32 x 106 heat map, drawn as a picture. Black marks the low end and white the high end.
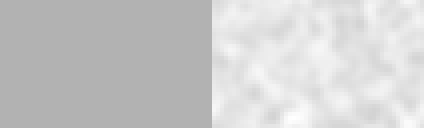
It is made of 1 by 2 panels. Panel 1,1: high, flat. Panel 1,2: very high, blotchy, faint in contrast.
